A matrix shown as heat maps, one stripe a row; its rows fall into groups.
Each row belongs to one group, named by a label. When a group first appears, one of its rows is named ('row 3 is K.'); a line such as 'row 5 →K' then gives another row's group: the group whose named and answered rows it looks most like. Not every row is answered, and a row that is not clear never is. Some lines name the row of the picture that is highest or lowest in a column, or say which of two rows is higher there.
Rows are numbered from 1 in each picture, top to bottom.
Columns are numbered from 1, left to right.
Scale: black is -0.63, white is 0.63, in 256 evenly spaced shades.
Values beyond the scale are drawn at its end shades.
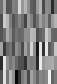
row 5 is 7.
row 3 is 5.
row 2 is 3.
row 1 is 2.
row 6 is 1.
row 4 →5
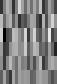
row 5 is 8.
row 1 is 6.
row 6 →2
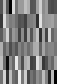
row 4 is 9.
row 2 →7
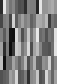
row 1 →7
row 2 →2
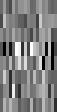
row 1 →2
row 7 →2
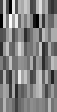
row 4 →6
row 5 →8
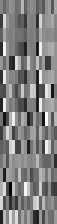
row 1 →5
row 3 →7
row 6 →7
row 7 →5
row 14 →2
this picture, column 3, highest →10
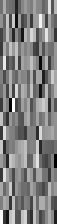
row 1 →1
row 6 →8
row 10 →7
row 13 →3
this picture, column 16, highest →3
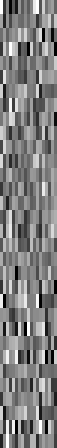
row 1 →9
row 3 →2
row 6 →7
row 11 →3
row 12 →9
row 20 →1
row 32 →6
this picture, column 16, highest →4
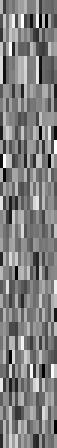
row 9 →7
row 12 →3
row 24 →1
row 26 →2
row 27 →8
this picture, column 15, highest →30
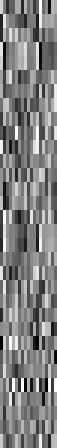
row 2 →7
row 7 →5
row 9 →1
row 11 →9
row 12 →1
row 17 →7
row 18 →7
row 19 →1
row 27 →1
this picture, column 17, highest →28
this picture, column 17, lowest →1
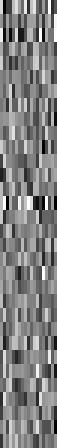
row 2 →5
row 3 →5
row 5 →9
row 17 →6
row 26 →1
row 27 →3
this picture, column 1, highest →3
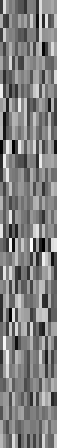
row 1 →7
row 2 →5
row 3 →7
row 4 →8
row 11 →6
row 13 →6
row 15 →9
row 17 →9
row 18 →8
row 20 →1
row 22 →6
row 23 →2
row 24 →8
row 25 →1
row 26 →6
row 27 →6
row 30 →6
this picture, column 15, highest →19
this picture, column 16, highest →2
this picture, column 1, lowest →11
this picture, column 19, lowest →11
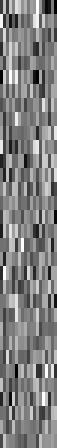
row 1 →3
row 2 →9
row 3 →3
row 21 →1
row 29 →2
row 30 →8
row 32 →7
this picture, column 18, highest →27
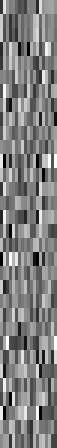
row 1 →7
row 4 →1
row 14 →7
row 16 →7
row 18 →9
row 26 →5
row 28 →3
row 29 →2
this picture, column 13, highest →30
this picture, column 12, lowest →19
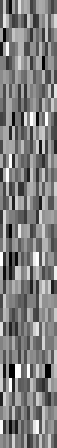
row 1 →2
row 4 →6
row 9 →5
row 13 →6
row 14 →5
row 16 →7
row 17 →2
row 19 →9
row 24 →9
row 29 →3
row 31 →9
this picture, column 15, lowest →5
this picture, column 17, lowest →27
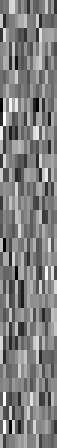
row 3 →7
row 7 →6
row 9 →3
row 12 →7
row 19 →6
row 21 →5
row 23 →8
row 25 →9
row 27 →2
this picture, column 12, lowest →8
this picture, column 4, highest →8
